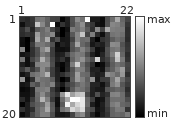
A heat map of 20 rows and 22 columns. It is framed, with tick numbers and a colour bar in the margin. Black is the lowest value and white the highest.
Stripes: upright, repeating 3 times. Average level on the scale: 30%. Slope: none. Ninth with the highest average: bottom middle. Odd patch: higher, in the bottom middle.
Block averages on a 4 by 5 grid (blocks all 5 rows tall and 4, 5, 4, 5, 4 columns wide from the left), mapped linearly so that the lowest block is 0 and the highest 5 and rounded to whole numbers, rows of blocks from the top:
11212 | 01202 | 11202 | 02502
